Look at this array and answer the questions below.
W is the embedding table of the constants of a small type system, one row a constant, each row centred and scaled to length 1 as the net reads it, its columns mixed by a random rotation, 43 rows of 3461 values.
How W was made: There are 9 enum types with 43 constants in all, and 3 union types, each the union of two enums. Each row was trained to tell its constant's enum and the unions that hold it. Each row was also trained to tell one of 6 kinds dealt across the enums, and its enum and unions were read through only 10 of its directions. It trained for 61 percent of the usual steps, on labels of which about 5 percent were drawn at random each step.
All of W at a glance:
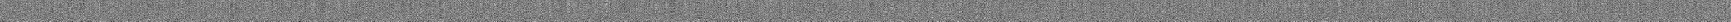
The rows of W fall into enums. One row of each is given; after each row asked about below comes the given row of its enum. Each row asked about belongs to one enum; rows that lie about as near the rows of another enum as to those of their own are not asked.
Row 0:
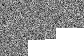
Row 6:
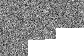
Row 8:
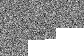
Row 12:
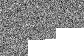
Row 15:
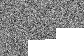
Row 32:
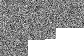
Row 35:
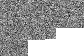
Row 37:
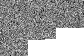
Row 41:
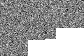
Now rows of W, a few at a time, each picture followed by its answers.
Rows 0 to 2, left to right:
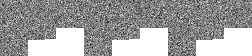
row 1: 6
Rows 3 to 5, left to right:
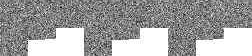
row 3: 12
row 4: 0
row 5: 35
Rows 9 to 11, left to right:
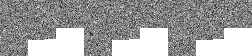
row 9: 12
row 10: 8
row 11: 15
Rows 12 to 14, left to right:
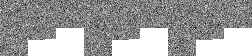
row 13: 32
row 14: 8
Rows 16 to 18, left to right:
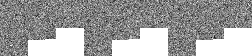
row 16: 0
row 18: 0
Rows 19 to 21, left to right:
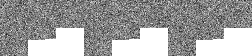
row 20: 37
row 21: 32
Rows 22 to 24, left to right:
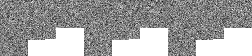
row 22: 35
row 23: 8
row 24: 0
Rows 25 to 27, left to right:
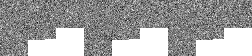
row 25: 8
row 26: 32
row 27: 41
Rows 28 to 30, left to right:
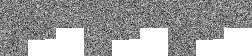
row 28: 8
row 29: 6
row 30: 35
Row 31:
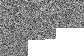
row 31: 32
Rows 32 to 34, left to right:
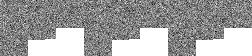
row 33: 15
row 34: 0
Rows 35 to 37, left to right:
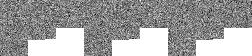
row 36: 35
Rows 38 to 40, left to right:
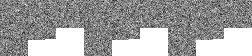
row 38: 15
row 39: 15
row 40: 6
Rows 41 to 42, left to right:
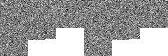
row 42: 6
